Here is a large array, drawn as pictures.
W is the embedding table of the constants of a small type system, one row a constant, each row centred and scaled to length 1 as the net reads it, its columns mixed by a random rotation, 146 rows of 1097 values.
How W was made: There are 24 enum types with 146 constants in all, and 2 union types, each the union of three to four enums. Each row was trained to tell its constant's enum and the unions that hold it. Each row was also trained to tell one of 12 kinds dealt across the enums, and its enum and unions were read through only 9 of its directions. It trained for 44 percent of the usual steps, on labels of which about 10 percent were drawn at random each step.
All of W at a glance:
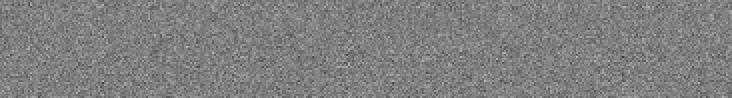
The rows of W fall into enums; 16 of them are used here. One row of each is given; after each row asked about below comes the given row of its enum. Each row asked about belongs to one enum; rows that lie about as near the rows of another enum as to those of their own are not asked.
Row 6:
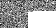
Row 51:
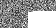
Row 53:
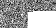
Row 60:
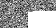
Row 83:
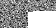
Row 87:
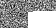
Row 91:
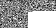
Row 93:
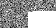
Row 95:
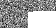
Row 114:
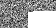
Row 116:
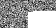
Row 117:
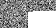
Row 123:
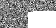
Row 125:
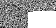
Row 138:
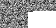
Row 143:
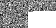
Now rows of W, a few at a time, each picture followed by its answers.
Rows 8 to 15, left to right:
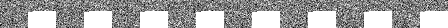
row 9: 143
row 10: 51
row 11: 95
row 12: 91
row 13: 53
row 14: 6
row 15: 6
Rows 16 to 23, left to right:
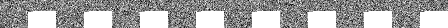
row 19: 143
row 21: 53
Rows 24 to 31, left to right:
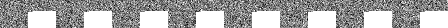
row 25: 93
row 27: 138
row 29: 51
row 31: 138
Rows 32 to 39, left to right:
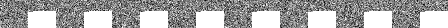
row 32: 95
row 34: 138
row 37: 60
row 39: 91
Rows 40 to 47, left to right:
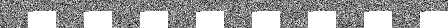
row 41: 53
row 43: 138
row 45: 143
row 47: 114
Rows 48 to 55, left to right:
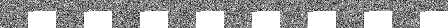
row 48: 6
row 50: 83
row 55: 87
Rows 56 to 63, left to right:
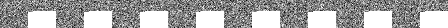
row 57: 116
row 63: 91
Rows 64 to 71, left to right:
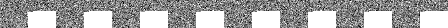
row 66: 6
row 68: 53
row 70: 87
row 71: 51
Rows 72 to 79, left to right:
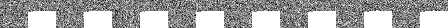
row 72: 143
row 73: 123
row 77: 6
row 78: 117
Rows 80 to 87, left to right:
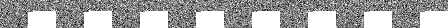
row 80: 91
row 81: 138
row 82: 93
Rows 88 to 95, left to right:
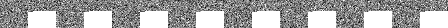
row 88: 95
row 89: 117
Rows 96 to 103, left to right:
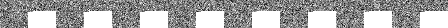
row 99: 91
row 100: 51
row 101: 51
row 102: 95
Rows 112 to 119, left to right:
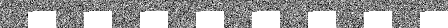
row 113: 95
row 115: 51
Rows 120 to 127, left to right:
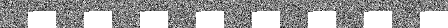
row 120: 95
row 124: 53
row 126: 116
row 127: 87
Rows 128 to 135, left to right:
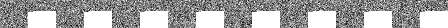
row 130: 6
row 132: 138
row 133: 60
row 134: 143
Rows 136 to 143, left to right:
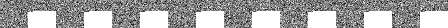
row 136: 123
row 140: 116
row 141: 53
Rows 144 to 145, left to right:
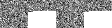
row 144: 116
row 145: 117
